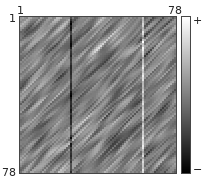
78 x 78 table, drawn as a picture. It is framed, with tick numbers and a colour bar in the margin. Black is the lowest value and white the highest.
Columns 26 and 62 differ from the columns beside them. The distribution is heavy-tailed on both sides. Neither half mirrors the other. No overall slope runs across the table. Overall the values sit about 50% of the way up the scale.
